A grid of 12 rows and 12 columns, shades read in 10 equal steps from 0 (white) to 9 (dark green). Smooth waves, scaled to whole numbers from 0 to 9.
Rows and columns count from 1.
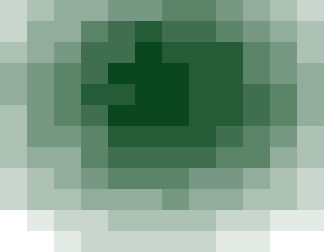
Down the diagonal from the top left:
2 4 5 7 8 9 8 7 5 3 1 0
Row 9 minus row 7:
-1 -2 -1 -1 -2 -2 -2 -3 -2 -2 -2 -1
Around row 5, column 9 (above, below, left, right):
8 8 8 7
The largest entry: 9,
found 9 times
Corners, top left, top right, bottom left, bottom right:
2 2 0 0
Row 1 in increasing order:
2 2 3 3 4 4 4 5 5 5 6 6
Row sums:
49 63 73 80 82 81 72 64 51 41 23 13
